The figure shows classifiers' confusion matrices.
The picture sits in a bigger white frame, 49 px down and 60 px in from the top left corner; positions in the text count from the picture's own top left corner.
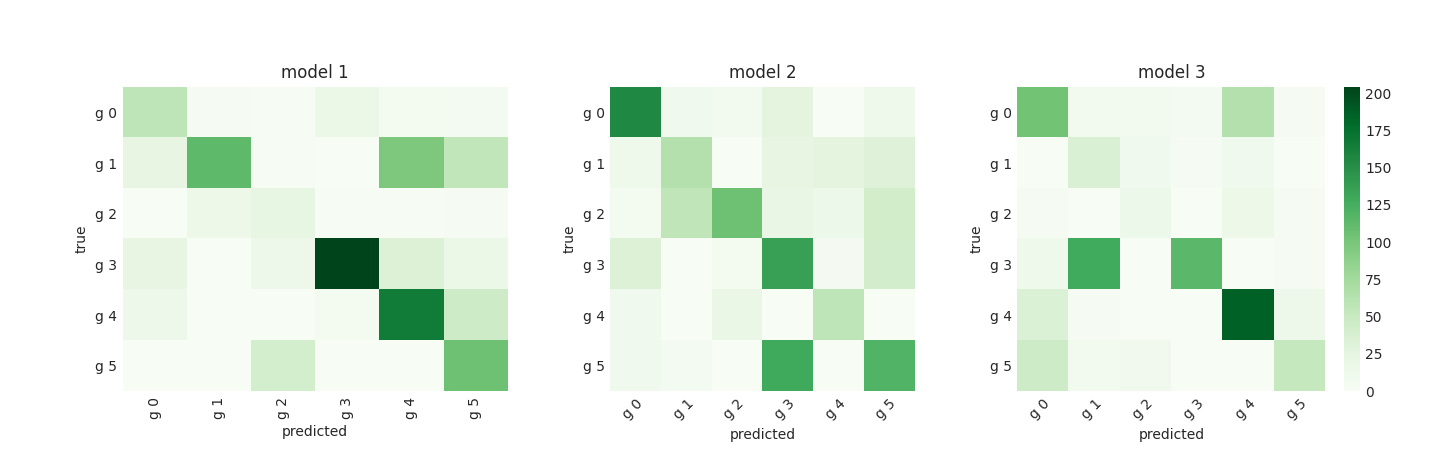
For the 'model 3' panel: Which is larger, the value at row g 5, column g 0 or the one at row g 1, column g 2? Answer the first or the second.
the first
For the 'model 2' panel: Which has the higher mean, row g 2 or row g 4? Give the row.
g 2
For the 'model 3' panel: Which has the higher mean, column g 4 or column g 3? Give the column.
g 4
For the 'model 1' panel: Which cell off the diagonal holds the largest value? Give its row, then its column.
g 1, g 4
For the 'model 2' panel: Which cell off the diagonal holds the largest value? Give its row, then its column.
g 5, g 3
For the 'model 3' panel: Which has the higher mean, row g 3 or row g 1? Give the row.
g 3
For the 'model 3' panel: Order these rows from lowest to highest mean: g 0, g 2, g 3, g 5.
g 2, g 5, g 0, g 3
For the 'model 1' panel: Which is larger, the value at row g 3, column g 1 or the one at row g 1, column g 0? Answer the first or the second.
the second
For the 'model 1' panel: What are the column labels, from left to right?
g 0, g 1, g 2, g 3, g 4, g 5
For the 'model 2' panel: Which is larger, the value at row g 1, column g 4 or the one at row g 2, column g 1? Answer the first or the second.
the second
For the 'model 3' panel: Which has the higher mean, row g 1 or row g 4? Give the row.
g 4
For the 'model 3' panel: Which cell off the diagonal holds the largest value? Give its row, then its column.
g 3, g 1
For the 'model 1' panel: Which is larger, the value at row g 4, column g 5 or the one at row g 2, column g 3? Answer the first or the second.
the first
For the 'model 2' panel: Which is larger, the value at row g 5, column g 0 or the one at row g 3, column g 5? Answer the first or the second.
the second
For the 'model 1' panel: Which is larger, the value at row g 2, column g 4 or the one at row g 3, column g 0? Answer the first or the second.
the second
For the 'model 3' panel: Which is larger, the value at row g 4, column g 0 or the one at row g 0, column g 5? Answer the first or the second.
the first
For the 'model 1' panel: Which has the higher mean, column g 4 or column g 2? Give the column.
g 4
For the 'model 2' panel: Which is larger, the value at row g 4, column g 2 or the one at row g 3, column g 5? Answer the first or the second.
the second
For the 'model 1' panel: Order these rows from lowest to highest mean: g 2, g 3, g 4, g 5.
g 2, g 5, g 4, g 3
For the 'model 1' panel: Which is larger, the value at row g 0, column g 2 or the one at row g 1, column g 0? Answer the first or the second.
the second
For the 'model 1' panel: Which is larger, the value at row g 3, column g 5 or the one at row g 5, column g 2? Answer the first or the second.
the second
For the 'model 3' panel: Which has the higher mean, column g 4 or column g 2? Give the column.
g 4
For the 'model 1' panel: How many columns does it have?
6
